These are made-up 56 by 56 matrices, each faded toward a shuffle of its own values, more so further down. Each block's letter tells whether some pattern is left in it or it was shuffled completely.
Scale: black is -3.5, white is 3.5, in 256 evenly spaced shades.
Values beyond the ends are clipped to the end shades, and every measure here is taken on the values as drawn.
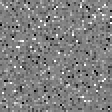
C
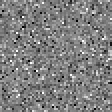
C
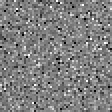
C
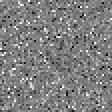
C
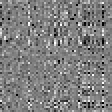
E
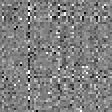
E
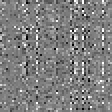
E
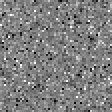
C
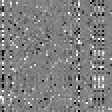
E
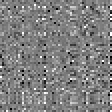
E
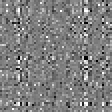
E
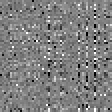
E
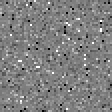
C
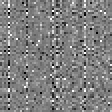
E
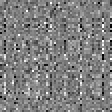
E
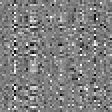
E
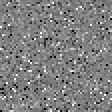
C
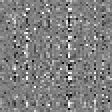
E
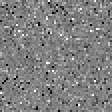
C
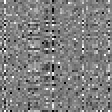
E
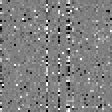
E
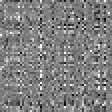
E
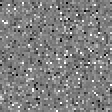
C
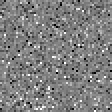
C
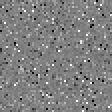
C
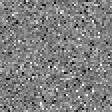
C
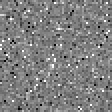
C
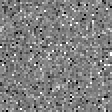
C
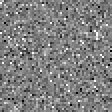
C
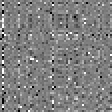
E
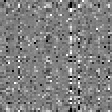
E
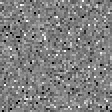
C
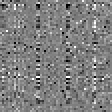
E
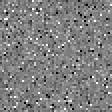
C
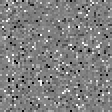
C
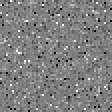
C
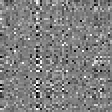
E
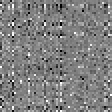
E
